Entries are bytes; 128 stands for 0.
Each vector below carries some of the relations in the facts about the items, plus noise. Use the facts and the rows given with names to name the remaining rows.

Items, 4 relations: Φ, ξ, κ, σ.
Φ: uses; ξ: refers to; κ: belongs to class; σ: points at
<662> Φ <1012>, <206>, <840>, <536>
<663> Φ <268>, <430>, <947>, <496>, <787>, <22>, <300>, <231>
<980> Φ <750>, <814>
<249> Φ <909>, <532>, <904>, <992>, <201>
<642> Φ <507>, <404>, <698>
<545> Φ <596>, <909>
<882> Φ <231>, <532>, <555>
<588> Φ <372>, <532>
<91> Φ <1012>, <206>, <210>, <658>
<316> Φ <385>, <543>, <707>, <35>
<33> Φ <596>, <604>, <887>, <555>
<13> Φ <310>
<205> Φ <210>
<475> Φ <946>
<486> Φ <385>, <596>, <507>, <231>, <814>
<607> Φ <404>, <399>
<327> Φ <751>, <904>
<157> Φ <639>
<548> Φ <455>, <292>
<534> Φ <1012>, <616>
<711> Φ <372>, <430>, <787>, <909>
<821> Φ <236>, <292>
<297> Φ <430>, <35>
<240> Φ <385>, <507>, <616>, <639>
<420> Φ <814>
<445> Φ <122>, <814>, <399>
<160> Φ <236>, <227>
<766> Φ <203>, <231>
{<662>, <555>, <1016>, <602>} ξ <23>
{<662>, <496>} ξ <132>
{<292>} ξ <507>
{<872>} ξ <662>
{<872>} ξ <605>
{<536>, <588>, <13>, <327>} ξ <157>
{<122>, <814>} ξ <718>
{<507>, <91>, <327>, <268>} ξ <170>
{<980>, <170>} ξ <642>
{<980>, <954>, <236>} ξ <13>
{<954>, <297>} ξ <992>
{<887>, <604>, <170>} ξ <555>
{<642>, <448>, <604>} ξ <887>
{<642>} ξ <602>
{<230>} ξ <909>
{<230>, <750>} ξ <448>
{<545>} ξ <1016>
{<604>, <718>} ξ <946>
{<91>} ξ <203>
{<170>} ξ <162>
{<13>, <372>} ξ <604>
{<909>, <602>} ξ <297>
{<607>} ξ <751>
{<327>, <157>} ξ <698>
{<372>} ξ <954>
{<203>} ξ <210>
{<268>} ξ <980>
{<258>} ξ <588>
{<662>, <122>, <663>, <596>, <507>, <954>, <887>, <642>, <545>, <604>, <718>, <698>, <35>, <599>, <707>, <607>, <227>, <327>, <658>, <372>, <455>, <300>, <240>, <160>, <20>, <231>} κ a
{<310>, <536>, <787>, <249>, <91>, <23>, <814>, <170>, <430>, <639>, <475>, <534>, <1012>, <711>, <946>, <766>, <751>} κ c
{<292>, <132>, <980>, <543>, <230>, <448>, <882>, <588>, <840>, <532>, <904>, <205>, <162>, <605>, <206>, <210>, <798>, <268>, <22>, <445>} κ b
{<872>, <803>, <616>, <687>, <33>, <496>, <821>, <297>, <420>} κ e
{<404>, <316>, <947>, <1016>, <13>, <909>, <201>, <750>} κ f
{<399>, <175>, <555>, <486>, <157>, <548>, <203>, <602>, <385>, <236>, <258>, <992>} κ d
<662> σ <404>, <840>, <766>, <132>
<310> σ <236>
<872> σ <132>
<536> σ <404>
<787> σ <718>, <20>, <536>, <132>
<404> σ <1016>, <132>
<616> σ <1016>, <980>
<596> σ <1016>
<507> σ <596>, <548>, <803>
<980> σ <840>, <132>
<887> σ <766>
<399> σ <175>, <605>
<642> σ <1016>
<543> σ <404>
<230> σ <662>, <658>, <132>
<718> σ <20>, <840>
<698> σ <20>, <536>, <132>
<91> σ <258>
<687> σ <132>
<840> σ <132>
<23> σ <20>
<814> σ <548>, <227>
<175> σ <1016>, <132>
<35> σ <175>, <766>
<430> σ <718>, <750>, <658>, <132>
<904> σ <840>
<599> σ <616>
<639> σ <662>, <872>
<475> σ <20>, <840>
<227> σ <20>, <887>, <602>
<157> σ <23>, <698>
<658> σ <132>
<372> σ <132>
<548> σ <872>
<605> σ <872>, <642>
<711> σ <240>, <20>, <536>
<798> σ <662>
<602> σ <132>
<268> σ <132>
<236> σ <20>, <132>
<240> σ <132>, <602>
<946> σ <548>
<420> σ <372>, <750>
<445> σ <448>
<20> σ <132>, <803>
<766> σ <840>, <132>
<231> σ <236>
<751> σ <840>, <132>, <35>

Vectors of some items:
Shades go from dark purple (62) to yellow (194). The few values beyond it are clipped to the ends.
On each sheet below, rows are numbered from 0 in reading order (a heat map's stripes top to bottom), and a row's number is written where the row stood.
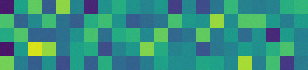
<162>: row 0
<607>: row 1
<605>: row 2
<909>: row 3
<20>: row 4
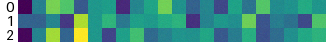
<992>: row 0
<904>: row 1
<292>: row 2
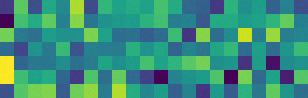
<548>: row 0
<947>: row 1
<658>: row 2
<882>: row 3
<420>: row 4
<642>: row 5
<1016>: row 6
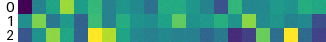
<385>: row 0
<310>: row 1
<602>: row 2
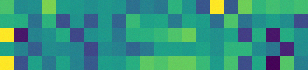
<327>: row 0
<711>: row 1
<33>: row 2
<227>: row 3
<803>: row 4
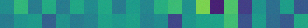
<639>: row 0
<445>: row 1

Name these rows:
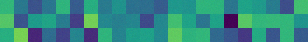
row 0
<35>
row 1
<545>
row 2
<814>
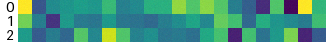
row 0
<496>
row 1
<231>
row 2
<766>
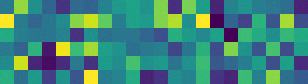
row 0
<23>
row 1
<872>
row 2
<604>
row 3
<840>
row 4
<946>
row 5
<662>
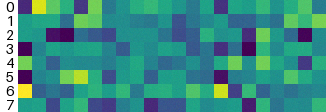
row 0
<13>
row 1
<268>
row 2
<718>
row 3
<555>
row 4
<599>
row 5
<203>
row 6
<687>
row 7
<507>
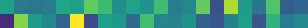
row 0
<751>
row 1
<236>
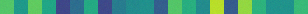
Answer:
<954>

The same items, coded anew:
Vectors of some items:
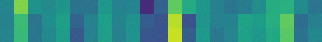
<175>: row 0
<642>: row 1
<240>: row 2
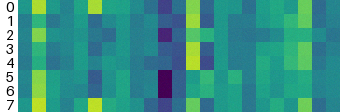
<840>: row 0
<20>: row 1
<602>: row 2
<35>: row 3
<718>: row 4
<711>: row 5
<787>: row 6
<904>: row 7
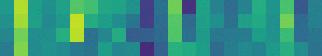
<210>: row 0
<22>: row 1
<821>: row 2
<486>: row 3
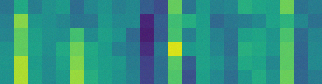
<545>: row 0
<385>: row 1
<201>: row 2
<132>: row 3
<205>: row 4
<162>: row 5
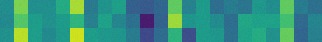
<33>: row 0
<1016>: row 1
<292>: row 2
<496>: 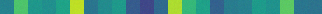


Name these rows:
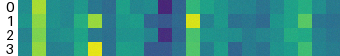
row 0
<157>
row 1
<616>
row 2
<548>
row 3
<420>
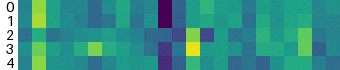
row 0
<310>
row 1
<536>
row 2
<122>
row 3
<605>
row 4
<203>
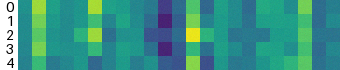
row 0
<448>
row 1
<404>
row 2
<872>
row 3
<13>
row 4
<698>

